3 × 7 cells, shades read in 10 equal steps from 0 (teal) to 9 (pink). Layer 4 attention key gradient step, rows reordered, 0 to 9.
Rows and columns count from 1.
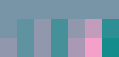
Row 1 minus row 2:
0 1 -1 2 -1 -3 3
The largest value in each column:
5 4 5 4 6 9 4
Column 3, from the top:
4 5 5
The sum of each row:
28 27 30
